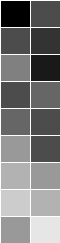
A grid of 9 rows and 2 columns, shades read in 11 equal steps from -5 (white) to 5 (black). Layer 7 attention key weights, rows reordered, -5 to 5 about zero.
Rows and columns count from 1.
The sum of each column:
3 7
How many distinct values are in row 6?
2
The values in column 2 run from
-4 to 4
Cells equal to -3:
1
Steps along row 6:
up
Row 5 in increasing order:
1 2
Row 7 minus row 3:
-2 -5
